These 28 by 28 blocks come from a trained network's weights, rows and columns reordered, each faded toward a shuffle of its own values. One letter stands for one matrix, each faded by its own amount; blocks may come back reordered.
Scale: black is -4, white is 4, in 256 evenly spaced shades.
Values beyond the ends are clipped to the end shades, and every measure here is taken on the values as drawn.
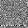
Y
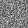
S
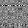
Y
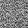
S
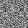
S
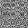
Y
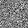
S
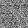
S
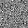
S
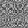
Y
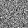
S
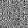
Y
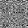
Y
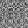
Y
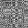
Y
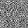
Y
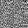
S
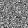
S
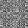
Y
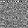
Y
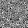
S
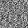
S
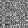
Y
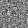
S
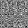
Y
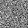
S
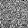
S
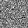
S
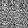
Y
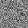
Y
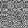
Y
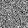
S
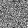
S
